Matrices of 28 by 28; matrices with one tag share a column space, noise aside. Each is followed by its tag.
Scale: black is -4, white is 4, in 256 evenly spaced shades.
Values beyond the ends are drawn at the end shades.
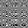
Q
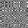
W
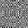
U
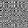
W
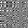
W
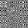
W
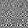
Q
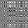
W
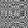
U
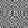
U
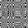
U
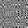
U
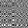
Q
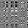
W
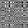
W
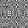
U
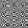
Q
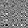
Q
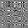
W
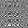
Q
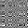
Q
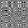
W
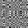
U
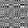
U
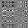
W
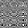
Q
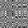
U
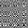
Q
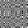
U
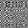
W
